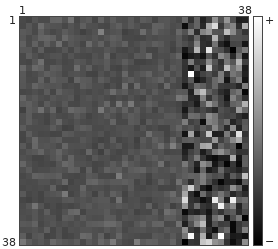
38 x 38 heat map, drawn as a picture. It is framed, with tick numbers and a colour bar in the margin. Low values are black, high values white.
Seam: vertical, 70% of the way across, the left part calmer. Histogram: skewed, a long tail of high values. Average level on the scale: 30%.
